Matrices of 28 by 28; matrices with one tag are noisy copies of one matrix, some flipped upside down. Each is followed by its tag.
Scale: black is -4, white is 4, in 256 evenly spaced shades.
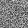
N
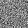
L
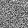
N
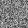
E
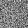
L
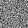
L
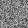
E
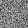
L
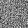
L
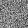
L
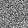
N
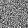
L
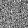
L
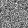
E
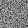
L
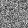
E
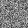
E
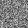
E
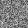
E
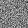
L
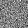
L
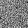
L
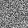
N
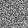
N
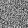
L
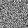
L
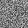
N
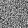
L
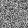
E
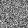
E
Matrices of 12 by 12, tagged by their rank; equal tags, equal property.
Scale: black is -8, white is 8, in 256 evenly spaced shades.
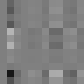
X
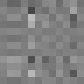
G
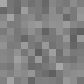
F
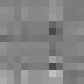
G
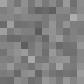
F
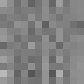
G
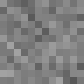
F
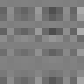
X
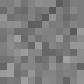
F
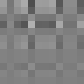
X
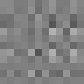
G
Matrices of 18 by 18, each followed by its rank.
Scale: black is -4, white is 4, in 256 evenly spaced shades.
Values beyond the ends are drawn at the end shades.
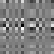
one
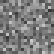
full rank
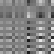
one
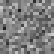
full rank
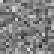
full rank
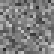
full rank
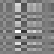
one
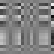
one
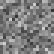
full rank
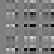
one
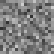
full rank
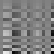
one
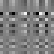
one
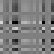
one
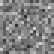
full rank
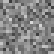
full rank
